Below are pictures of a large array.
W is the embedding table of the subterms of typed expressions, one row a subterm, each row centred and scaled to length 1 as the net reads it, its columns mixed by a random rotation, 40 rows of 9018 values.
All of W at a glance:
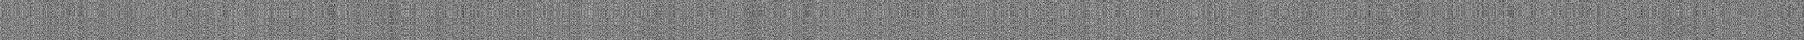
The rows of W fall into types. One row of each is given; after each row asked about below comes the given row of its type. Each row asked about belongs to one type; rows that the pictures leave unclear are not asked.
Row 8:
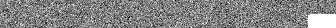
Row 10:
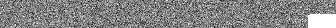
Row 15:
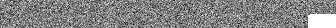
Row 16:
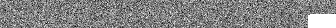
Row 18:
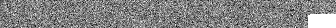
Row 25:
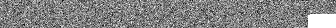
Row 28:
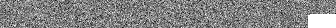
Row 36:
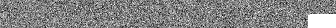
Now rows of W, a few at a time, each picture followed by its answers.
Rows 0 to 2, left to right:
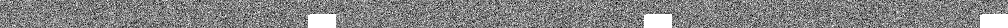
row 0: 36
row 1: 36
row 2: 28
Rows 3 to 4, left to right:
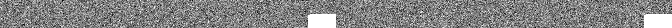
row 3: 25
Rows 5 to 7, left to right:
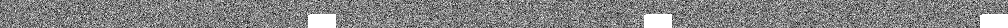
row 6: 10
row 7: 15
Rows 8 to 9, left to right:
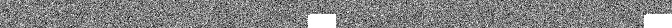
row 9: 8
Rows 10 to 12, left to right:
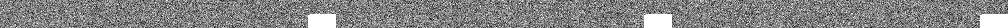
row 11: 10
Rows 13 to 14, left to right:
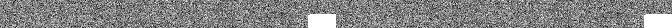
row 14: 10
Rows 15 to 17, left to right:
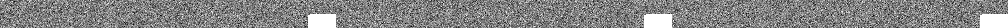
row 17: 16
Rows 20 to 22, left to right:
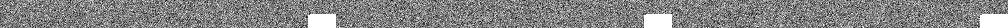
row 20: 15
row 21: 28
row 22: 8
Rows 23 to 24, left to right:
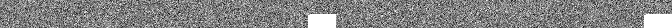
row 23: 15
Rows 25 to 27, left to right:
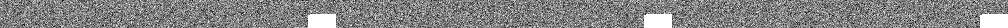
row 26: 16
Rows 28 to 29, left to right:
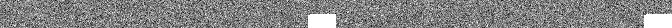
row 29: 8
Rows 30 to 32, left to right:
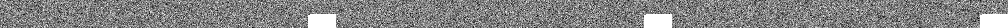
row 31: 16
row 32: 18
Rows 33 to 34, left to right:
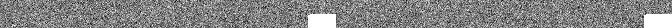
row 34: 15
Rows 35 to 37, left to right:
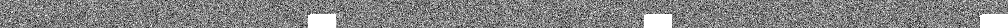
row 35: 8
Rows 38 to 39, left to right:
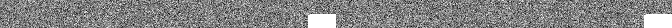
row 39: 10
